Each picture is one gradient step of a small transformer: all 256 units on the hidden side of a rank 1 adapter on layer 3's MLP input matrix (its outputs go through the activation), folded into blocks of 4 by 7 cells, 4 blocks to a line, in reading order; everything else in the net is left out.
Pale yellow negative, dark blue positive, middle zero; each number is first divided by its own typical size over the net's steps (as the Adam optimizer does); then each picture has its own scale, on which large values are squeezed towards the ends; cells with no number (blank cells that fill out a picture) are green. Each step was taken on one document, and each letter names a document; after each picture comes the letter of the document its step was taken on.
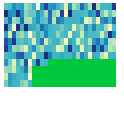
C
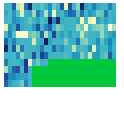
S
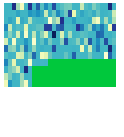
S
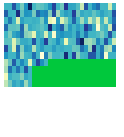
S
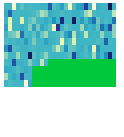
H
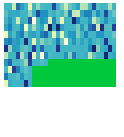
S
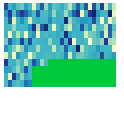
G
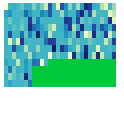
G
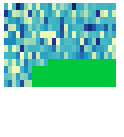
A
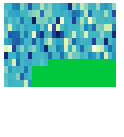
H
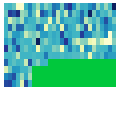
C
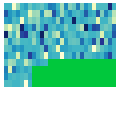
H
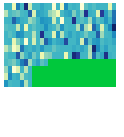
S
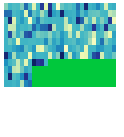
G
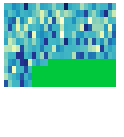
S
